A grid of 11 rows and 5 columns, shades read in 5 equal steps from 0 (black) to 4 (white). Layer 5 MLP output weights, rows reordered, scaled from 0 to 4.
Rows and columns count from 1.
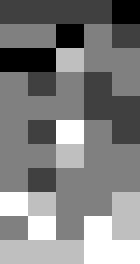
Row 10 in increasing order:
2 2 3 4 4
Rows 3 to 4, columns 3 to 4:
3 2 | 2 1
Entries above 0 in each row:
4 4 3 5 5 5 5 5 5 5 5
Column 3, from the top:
1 0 3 2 2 4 3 2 2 2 3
